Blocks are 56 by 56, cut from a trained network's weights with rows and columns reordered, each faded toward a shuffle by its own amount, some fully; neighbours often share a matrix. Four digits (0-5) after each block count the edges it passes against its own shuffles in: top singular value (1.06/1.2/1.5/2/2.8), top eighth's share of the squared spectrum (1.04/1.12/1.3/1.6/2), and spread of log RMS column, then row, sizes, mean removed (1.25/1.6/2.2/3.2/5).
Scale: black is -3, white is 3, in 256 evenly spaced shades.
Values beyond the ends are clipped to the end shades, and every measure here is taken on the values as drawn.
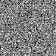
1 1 1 0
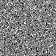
0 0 0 0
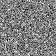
0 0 0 0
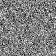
2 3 0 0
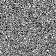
0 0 0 0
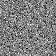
0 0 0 0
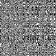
3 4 3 1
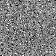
1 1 1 0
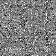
2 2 2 0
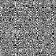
3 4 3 1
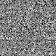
2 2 0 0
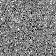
1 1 0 0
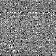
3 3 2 1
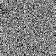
3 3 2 0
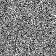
1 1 0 0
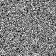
2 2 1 0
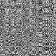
4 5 3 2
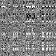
4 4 3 3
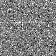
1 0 0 0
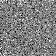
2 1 1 0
